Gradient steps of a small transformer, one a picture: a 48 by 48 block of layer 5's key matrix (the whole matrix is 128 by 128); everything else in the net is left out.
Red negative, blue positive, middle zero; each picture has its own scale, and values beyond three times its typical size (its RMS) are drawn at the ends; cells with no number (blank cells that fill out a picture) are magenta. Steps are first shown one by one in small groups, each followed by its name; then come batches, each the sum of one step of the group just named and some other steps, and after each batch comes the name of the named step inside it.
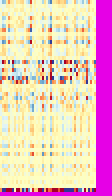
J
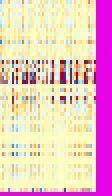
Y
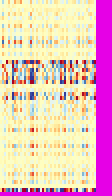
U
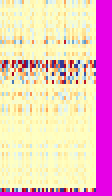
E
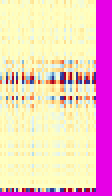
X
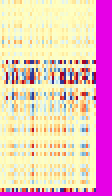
U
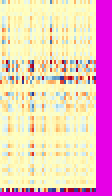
J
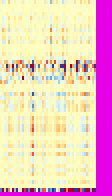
E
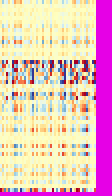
U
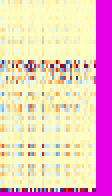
X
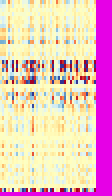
Y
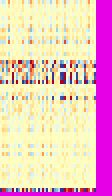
E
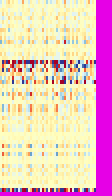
E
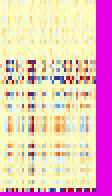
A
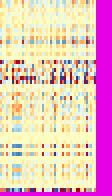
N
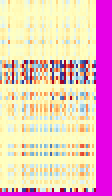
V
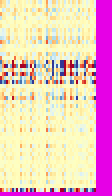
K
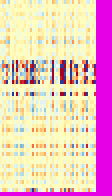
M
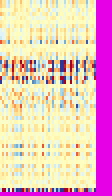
K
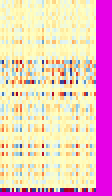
M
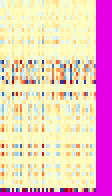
M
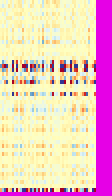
M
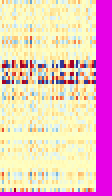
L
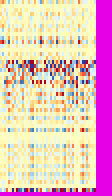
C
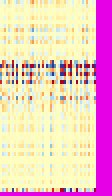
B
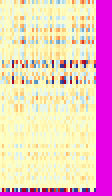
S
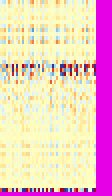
B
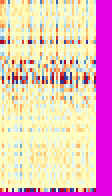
C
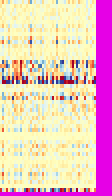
L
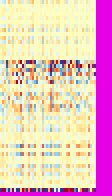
B
